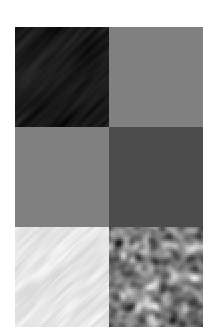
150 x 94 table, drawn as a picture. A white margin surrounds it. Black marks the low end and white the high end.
The table splits into 3 rows of 2 panels. Panel 1,1: very low, slanting up to the right, faint in contrast. Panel 1,2: middling, flat. Panel 2,1: middling, flat. Panel 2,2: low, flat. Panel 3,1: very high, slanting up to the right, faint in contrast. Panel 3,2: middling, blotchy, strong in contrast.
